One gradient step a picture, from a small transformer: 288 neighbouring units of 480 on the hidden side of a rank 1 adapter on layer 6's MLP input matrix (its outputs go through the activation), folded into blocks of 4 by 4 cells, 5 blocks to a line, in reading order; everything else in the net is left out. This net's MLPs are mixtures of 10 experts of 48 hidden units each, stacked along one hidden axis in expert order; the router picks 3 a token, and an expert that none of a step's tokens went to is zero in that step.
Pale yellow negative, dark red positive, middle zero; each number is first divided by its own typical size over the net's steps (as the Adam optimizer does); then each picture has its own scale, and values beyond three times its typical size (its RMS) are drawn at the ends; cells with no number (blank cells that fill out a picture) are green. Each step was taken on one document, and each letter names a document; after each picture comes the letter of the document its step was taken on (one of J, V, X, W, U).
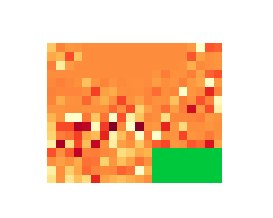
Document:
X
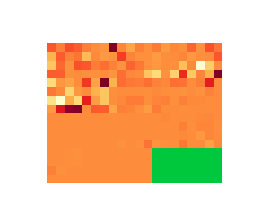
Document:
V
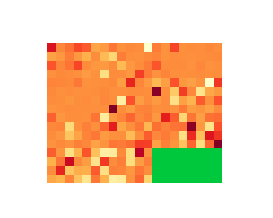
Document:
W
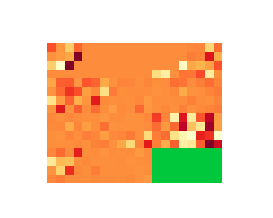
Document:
W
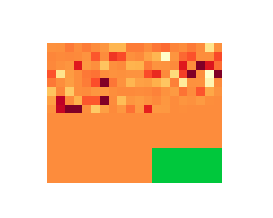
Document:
V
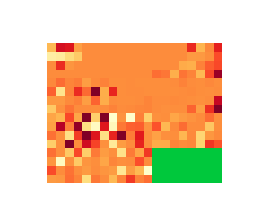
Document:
X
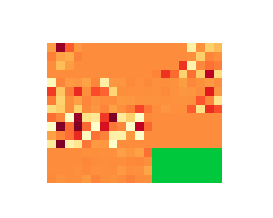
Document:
X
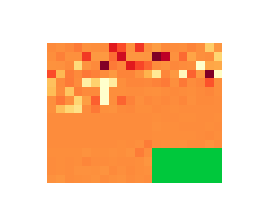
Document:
V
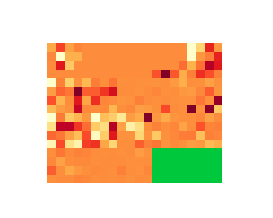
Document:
X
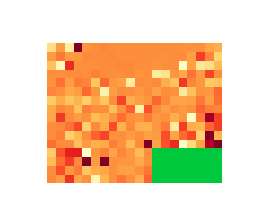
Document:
W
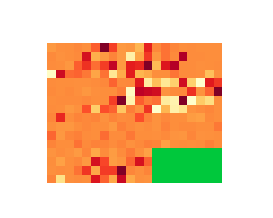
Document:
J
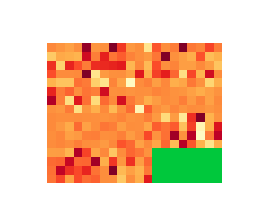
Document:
W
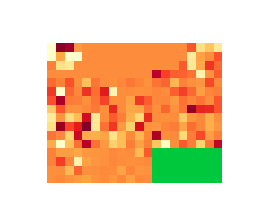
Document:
X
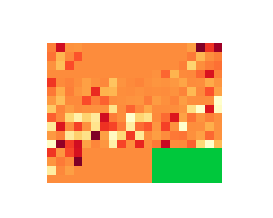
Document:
X
